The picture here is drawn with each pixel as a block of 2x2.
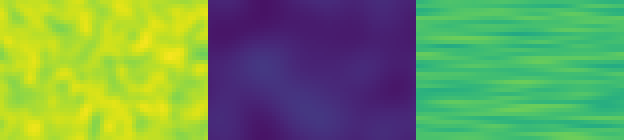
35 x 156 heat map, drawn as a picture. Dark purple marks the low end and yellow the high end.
The table splits into one row of 3 panels. Panel 1,1: very high, blotchy, faint in contrast. Panel 1,2: very low, smooth, faint in contrast. Panel 1,3: high, streaked across, faint in contrast.
